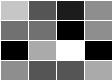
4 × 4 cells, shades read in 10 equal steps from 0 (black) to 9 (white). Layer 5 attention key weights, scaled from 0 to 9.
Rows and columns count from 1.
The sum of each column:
16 16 13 16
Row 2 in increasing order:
0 4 4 5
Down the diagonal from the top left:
7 4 9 6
